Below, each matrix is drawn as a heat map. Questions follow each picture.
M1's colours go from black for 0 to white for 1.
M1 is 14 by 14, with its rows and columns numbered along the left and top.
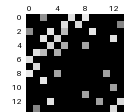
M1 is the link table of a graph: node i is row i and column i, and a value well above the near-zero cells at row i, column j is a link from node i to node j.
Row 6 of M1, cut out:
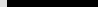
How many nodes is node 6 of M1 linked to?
1
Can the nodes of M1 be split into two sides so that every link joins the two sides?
no
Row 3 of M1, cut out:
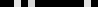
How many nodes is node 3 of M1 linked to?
3
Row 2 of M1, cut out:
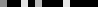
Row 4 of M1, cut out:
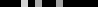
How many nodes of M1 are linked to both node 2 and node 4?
2
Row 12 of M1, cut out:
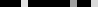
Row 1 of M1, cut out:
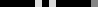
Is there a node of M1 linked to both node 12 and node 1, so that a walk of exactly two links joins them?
yes
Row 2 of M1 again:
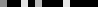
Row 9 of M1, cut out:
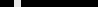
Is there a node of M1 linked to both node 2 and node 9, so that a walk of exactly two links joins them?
no
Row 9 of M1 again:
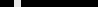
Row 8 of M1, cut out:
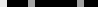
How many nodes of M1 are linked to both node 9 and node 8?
0
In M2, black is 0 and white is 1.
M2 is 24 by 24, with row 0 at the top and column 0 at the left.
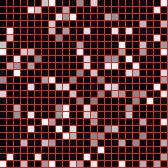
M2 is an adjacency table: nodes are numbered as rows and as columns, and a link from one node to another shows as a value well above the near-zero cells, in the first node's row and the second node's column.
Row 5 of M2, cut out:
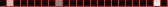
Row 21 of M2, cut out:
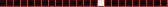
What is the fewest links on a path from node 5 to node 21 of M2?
5
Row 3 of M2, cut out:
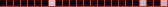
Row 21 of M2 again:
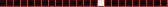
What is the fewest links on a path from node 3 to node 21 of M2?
4
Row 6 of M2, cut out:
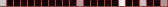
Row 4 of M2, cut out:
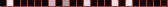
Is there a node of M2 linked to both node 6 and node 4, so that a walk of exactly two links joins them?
no
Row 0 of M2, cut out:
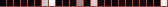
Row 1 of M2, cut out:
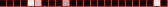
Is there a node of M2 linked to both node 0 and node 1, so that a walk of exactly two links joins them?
no
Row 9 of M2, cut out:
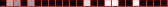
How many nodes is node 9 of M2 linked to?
7
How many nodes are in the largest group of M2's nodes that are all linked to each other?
4
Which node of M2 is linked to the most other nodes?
node 23
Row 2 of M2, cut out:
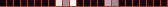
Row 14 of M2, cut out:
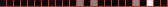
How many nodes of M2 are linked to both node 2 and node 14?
0
